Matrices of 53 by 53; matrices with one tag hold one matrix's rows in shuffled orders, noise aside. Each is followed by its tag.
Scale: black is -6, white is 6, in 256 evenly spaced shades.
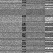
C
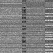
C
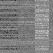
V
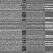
C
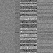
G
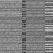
C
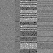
G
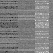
V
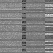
C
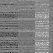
V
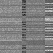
C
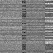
C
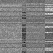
C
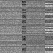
C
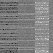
V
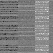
V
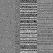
G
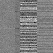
G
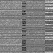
C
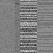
G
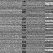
C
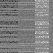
V
